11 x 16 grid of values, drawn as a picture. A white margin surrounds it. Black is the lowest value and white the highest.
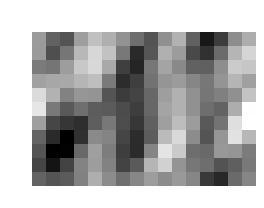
Histogram: bell-shaped. Stripes: upright, repeating 3 times. Ninth with the lowest average: bottom left. Calmest part: centre.
